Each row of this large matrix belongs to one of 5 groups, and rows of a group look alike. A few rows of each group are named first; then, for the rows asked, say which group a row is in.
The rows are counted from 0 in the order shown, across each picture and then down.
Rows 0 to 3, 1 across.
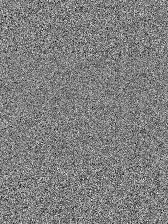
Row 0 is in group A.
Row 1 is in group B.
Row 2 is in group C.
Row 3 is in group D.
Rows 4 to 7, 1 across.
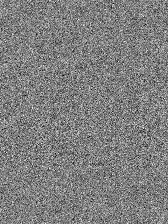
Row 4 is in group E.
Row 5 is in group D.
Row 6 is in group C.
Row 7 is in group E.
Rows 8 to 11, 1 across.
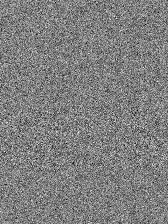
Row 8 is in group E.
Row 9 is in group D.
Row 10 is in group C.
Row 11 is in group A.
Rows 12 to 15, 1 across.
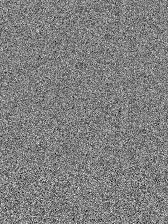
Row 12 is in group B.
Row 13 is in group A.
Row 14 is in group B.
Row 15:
C
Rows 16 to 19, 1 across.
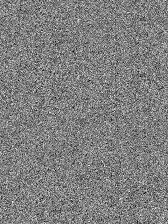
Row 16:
C
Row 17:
C
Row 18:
E
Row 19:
E
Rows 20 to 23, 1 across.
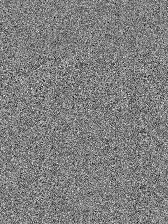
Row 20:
B
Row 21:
A
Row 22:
C
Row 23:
C
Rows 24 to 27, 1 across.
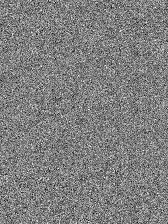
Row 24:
E
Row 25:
E
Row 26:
A
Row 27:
D
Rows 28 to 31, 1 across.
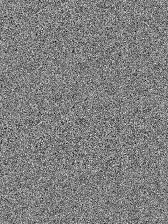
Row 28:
A
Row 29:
E
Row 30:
A
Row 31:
D
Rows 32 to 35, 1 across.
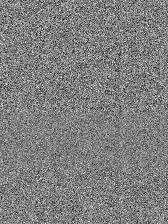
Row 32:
A
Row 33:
B
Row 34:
B
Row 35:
E
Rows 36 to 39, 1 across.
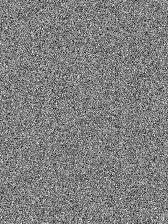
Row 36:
A
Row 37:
C
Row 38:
B
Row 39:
E
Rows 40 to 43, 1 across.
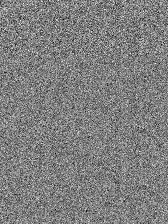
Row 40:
D
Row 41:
A
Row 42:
C
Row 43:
B
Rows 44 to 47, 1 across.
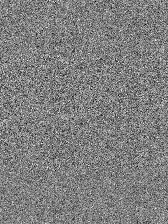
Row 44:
E
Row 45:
D
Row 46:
D
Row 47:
E
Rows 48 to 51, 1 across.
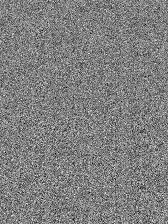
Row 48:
E
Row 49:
A
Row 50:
C
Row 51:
C
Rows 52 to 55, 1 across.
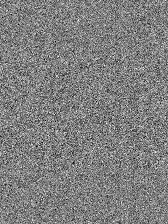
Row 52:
C
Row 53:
D
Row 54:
E
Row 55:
A
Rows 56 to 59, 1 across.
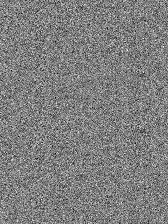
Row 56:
A
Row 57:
C
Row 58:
C
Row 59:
A
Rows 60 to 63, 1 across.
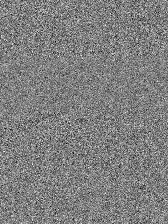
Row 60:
C
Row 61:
D
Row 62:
A
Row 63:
C
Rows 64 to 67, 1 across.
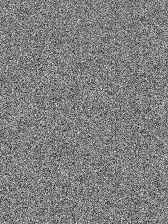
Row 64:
C
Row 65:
E
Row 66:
C
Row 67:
D
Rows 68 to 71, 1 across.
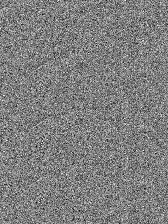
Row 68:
D
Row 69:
A
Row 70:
A
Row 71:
A
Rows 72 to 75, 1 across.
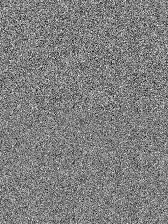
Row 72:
D
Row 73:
E
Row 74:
E
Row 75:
D
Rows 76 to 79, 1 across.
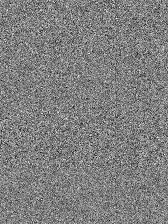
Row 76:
E
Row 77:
C
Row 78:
D
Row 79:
C
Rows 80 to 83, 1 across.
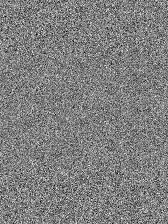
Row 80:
A
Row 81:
E
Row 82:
E
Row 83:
D
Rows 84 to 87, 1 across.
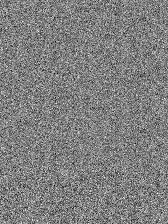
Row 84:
B
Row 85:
C
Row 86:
C
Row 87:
D
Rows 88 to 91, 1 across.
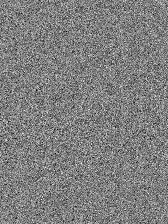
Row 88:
A
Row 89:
E
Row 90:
B
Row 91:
A
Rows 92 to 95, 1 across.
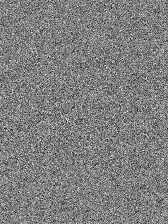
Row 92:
E
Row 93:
E
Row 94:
A
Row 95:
C
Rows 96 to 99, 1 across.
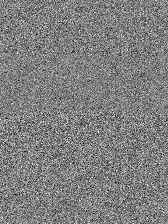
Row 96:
A
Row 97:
C
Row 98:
D
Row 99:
B
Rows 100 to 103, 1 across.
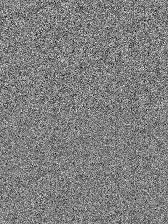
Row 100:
A
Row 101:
D
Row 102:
C
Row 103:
A
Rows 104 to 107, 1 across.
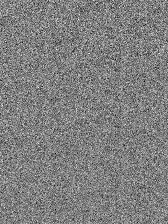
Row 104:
E
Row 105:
B
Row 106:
B
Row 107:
C
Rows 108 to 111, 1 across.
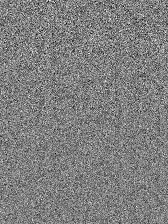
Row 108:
E
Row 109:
C
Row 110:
B
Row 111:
A
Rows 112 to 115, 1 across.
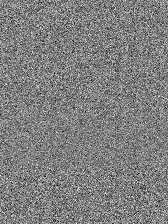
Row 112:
A
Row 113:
B
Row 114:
D
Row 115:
C
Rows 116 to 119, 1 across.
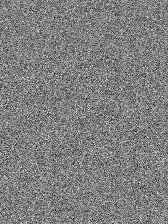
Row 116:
B
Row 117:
B
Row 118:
E
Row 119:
C
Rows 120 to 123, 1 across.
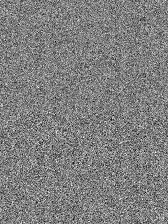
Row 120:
C
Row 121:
B
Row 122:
E
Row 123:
E
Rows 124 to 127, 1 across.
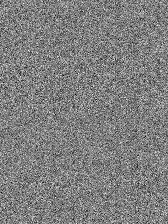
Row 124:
D
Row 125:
D
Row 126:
E
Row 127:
C
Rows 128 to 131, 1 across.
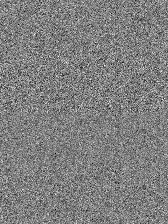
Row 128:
C
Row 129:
D
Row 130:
B
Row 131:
B
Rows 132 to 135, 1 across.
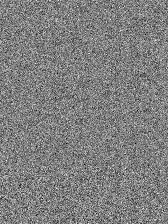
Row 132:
E
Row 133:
C
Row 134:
A
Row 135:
D
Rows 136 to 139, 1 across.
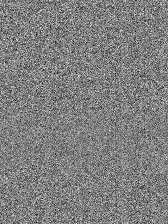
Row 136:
A
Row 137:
C
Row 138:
C
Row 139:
C
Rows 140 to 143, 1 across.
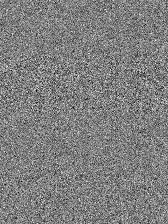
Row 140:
E
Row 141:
C
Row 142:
C
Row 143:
A
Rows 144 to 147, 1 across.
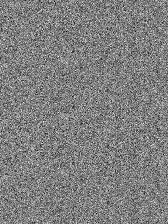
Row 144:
A
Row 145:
D
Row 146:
D
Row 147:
D
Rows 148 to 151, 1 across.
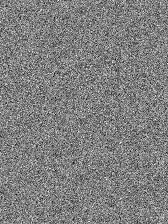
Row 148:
D
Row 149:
B
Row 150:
E
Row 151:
E
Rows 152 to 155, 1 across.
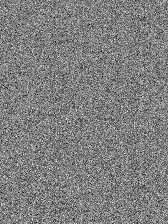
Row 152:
C
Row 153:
D
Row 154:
A
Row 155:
C
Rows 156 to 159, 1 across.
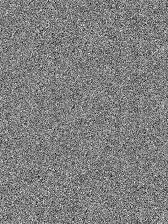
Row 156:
E
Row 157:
E
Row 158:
B
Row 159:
E
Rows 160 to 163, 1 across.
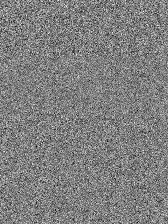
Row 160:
D
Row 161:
C
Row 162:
A
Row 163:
C
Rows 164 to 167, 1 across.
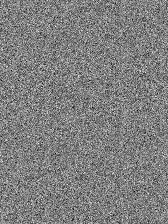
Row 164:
B
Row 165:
C
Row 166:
B
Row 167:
A
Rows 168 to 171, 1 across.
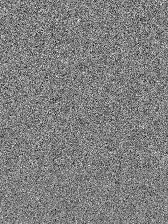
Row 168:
C
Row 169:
D
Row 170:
E
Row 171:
B
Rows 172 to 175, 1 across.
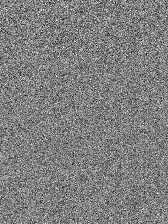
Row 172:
D
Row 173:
D
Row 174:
A
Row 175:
D
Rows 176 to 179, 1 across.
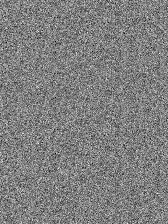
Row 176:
B
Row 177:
B
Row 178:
B
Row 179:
D
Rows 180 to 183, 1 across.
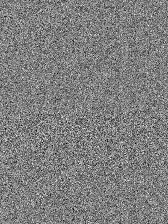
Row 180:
A
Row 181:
B
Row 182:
A
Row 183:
A
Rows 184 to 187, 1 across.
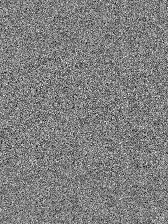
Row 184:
B
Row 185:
A
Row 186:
E
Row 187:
E
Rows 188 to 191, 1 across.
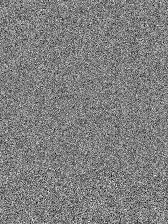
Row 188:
D
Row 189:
C
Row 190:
B
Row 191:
E
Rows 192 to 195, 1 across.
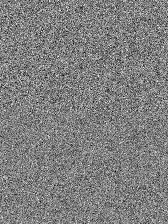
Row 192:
A
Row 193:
D
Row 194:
E
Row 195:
B
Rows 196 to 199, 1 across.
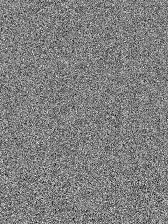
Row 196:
A
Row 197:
D
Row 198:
B
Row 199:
C
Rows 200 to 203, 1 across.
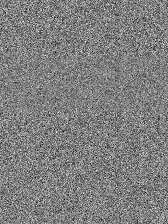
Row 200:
B
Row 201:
B
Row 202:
D
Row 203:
E
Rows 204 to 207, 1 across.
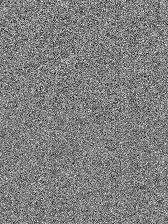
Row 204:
D
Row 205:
A
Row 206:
E
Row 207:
C
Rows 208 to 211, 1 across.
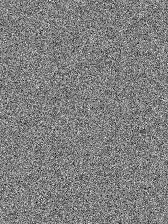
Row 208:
E
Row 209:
B
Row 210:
C
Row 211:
A
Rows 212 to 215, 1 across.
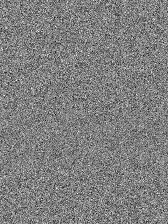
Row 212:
B
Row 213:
A
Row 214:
E
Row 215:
D
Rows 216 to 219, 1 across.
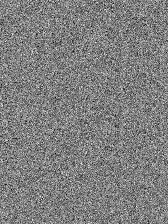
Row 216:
E
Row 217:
B
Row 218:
B
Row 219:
A
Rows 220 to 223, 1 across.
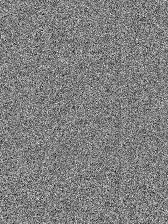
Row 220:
C
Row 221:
D
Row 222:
B
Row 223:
B
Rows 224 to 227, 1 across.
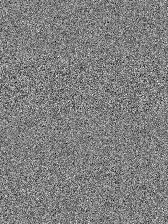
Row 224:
B
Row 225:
D
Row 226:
C
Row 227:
B
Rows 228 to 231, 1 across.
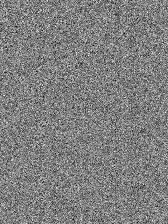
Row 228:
B
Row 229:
A
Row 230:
C
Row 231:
C
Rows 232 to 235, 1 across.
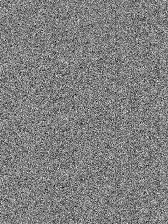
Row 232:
C
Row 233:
D
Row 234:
D
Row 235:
D
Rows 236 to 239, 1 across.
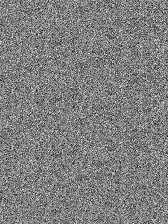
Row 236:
E
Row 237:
E
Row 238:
E
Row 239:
B
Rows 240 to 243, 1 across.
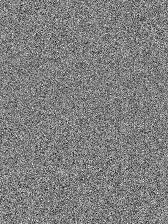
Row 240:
C
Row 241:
A
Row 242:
A
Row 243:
D
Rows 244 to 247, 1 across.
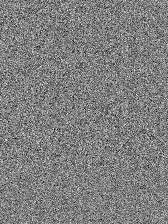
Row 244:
A
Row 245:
A
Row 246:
B
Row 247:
C
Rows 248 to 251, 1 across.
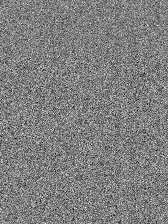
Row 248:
D
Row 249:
C
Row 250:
B
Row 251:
A
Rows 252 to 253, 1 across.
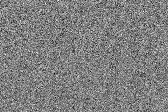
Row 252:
D
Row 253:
C
